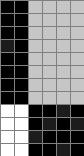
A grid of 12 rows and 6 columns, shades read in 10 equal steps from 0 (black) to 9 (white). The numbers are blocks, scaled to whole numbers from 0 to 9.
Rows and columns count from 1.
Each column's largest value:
9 9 7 7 7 7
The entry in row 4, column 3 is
7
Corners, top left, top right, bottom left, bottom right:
0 7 9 0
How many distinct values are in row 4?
3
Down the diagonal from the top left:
0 0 7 7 7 7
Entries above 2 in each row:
4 4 4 4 4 4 4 4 2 2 2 2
